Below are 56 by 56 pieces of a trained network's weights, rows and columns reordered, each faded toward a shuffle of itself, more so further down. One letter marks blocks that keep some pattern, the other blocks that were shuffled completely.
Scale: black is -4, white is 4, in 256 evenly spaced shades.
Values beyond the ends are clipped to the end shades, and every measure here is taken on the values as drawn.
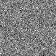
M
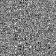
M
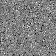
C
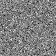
C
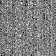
M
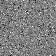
C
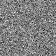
C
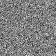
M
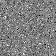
C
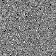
M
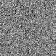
M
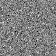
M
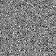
M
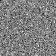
C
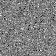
C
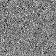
M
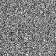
M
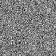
M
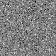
C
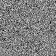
C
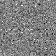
M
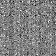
M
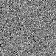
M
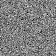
C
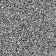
M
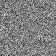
M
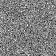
C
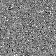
C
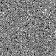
M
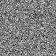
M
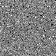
M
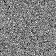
C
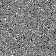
C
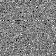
M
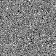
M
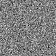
C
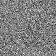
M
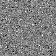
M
